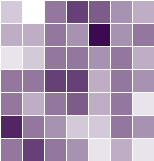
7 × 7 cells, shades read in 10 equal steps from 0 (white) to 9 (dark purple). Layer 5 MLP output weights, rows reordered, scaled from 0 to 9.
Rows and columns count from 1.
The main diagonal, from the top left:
2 3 5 7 3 5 1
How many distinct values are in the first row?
7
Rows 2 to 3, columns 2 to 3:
3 5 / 2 5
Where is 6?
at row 1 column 5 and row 5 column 4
